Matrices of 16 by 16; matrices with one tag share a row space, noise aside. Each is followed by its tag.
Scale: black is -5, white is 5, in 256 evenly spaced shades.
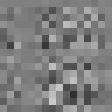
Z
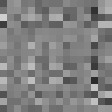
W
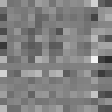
W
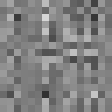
Z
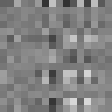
Z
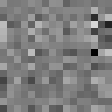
W
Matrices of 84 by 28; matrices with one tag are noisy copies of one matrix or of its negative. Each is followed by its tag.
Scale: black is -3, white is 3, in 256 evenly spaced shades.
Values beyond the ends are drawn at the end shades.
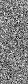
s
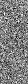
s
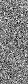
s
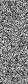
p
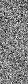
s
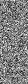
p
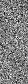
s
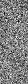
s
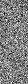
s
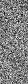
s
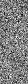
s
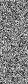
p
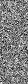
p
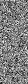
p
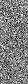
s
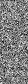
p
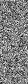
p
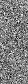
s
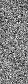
s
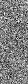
s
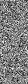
p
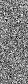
s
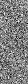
s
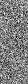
s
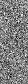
s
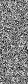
p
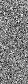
s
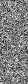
p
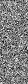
p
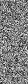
p
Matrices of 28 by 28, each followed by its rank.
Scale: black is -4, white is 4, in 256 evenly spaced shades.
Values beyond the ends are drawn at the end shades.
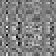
three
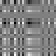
one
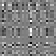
two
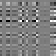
one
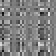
two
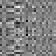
three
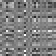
two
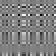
one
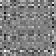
three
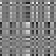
one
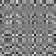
two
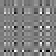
one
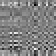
two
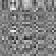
three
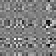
three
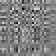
three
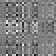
two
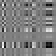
one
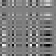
one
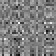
three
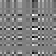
one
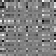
two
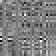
three
